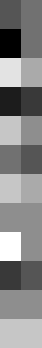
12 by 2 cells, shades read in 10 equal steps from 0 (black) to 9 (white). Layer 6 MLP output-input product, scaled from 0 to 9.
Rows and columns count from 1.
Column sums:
58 55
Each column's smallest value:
0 2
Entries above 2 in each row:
2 1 2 0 2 2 2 2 2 1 2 2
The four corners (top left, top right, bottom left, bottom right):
3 4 7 7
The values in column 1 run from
0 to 9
